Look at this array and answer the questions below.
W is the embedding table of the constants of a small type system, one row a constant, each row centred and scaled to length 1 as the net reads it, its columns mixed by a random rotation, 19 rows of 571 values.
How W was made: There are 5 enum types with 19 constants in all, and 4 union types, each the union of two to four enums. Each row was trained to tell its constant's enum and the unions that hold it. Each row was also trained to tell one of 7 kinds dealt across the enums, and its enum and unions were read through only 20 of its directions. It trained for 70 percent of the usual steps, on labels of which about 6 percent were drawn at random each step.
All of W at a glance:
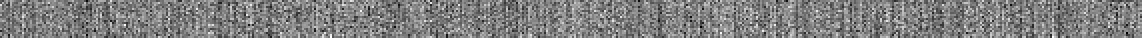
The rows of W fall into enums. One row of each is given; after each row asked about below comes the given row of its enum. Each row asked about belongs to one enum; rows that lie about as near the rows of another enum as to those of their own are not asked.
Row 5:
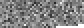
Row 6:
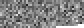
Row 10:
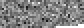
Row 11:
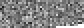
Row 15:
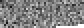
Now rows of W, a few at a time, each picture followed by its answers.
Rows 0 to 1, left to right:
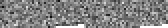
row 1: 10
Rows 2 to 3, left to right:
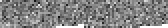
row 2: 5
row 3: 11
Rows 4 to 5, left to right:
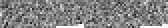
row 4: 11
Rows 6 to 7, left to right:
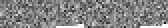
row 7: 11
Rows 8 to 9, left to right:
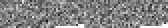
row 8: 6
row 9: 5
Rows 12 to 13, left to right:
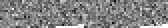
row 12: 6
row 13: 6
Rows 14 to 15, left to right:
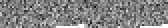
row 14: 5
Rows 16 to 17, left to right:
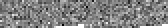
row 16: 6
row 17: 5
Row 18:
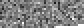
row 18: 10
